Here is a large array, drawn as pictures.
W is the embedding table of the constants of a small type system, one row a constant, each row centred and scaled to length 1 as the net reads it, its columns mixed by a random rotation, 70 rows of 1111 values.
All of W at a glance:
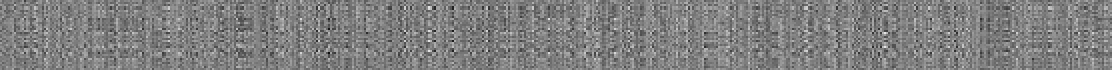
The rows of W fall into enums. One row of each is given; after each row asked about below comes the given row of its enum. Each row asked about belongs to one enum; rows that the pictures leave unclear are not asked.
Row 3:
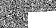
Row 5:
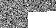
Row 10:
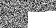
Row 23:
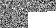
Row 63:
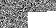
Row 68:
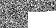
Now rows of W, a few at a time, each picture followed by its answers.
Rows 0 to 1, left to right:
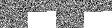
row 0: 63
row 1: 10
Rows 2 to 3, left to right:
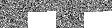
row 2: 63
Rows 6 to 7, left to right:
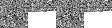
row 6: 3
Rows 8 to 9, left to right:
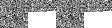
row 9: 3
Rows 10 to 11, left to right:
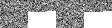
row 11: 5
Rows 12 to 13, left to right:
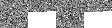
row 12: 5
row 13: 3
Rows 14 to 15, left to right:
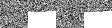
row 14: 10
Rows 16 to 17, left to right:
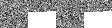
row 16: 5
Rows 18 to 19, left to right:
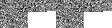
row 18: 63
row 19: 63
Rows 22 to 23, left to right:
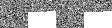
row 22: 3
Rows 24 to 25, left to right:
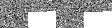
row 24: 3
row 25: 63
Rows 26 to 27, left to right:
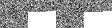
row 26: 68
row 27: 63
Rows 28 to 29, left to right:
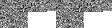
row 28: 63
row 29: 63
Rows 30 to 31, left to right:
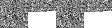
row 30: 3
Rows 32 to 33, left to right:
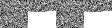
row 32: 10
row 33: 10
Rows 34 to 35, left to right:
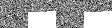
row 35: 10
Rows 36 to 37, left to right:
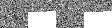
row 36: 3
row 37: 23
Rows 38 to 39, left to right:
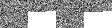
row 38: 10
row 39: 63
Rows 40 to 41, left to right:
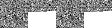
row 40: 3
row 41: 3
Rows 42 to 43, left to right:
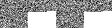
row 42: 63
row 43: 10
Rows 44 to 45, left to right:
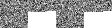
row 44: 10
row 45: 23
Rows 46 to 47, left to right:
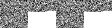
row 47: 10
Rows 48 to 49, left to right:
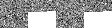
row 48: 3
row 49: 5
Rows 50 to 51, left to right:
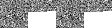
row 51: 3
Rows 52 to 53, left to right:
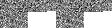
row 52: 63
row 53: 63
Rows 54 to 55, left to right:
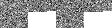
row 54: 5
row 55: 63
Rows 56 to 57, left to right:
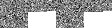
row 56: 3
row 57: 63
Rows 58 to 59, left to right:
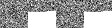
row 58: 68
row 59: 10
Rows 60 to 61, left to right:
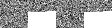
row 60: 10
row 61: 3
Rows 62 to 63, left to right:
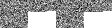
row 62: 10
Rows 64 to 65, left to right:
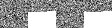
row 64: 3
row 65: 10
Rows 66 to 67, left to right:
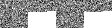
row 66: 23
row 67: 10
